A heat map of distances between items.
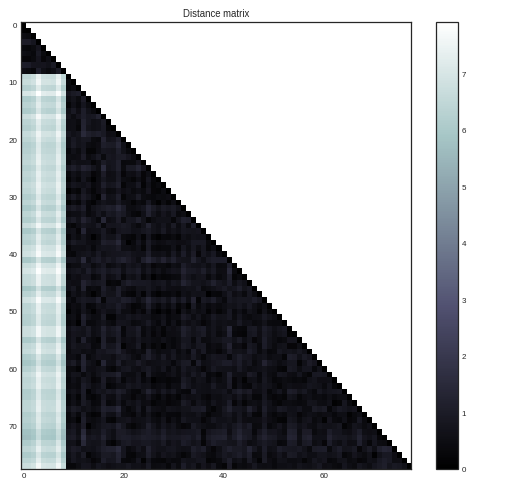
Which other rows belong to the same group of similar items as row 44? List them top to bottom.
9, 10, 11, 12, 13, 14, 15, 16, 17, 18, 19, 20, 21, 22, 23, 24, 25, 26, 27, 28, 29, 30, 31, 32, 33, 34, 35, 36, 37, 38, 39, 40, 41, 42, 43, 45, 46, 47, 48, 49, 50, 51, 52, 53, 54, 55, 56, 57, 58, 59, 60, 61, 62, 63, 64, 65, 66, 67, 68, 69, 70, 71, 72, 73, 74, 75, 76, 77
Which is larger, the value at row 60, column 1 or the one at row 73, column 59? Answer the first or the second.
the first
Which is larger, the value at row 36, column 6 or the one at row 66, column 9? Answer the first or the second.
the first
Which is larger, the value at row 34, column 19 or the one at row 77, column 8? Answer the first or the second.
the second
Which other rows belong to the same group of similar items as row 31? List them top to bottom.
9, 10, 11, 12, 13, 14, 15, 16, 17, 18, 19, 20, 21, 22, 23, 24, 25, 26, 27, 28, 29, 30, 32, 33, 34, 35, 36, 37, 38, 39, 40, 41, 42, 43, 44, 45, 46, 47, 48, 49, 50, 51, 52, 53, 54, 55, 56, 57, 58, 59, 60, 61, 62, 63, 64, 65, 66, 67, 68, 69, 70, 71, 72, 73, 74, 75, 76, 77
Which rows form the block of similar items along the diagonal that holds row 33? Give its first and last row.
9 to 77
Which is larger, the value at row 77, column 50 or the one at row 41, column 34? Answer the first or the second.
the second
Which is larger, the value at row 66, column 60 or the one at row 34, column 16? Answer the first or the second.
the second
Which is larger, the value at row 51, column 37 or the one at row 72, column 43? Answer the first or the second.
the second
